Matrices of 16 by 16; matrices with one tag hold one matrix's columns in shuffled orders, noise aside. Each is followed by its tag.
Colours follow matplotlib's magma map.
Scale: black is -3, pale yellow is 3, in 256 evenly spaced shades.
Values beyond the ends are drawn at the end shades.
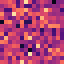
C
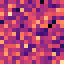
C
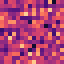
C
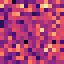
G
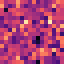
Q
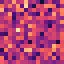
G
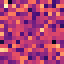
G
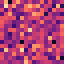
G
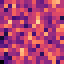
Q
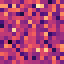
G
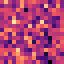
Q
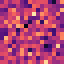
C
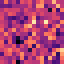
Q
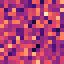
C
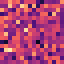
G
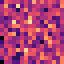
Q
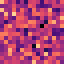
C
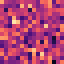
Q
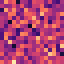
C
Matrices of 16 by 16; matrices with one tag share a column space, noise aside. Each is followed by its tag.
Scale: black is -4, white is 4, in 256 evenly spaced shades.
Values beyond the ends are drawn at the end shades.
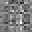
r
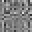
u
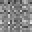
r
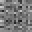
r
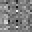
r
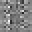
r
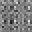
r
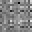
r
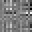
u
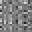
r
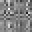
u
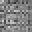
r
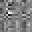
u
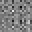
r
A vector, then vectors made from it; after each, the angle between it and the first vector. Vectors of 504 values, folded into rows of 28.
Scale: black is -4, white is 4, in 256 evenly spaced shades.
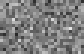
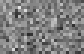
orthogonal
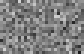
partly opposed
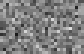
nearly parallel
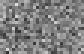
partly aligned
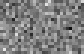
nearly opposite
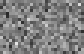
orthogonal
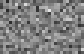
orthogonal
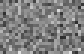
orthogonal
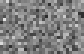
orthogonal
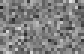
partly opposed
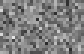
orthogonal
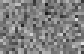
partly aligned
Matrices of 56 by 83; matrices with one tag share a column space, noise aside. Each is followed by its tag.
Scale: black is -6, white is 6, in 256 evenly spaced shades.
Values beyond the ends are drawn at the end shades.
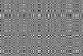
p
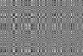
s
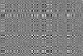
p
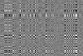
p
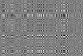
p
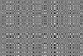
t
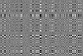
p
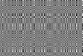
s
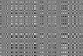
t
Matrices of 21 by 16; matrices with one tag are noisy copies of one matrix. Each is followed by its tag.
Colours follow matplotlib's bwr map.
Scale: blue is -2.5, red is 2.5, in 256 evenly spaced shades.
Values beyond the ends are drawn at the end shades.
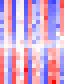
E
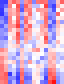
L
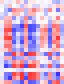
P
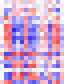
P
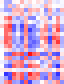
P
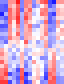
L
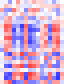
P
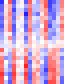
E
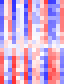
E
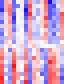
E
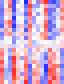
E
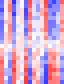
E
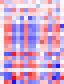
P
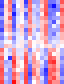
E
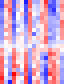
E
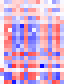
P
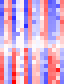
E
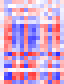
P
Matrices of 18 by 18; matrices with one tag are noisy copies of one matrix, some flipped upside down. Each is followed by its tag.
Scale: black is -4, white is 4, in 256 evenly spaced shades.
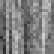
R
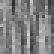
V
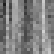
R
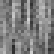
V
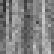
R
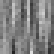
V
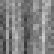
R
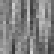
V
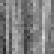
R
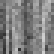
R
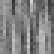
V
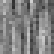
V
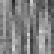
V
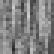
V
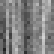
R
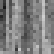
R
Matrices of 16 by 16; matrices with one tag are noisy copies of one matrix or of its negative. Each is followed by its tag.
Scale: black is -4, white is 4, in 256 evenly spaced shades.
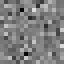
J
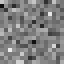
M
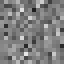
J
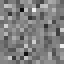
J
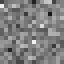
M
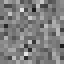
J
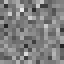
J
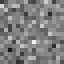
M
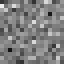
M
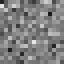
M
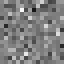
J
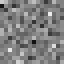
M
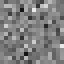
J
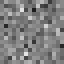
J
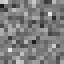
M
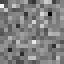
M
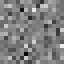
J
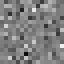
J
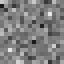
M
